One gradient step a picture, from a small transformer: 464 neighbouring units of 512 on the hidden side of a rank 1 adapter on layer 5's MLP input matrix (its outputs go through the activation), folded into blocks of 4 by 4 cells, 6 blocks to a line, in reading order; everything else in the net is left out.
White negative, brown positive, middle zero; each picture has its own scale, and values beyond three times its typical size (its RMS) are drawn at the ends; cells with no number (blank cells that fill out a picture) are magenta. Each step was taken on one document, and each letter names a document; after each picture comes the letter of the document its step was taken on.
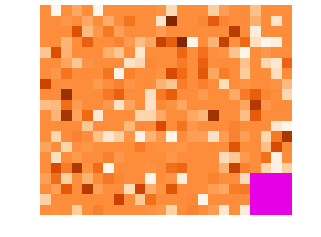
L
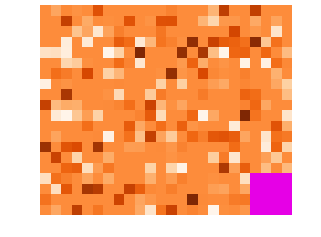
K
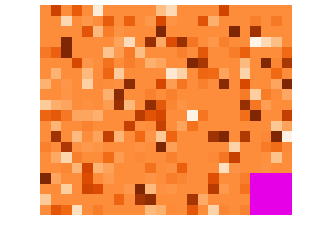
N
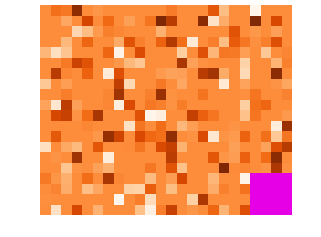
L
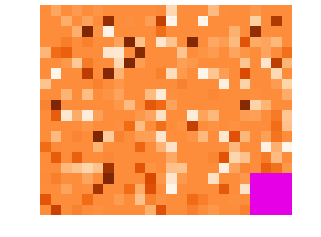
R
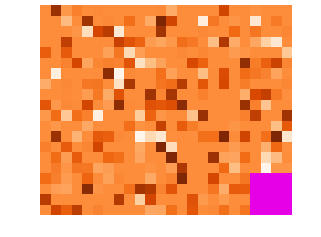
N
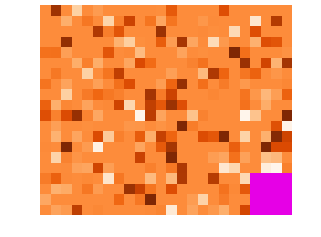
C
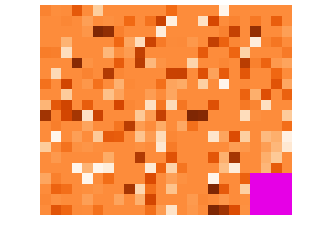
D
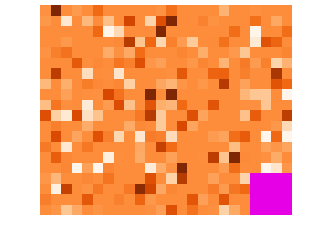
D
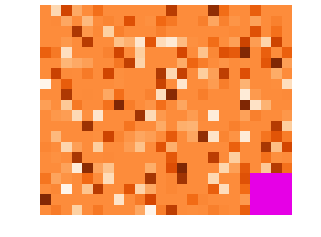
K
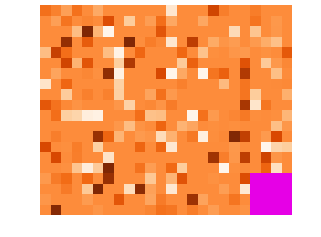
R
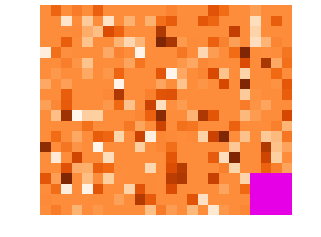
L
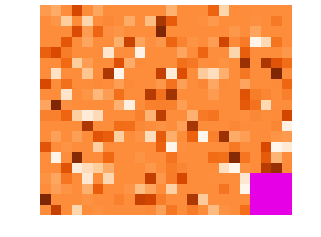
R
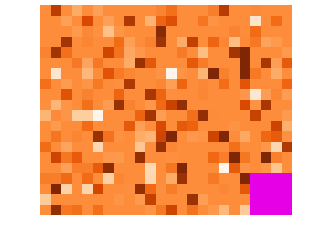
C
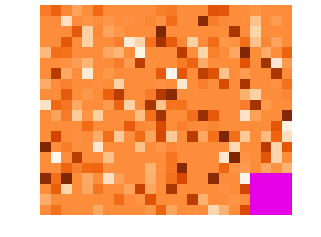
L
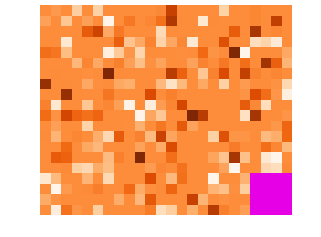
N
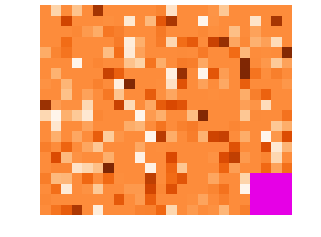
C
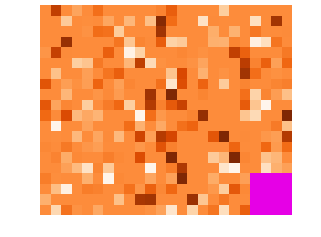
N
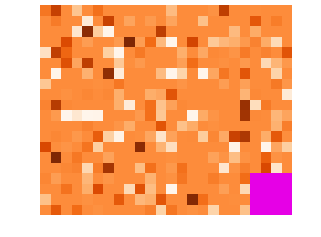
R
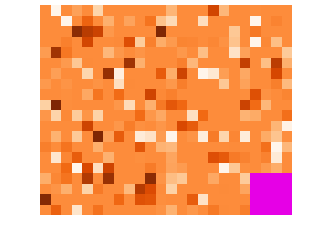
R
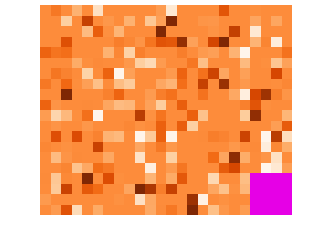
N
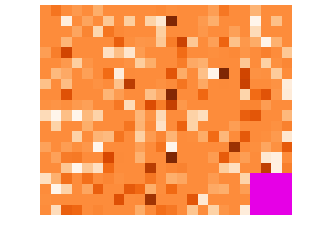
C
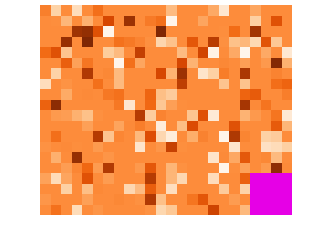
R
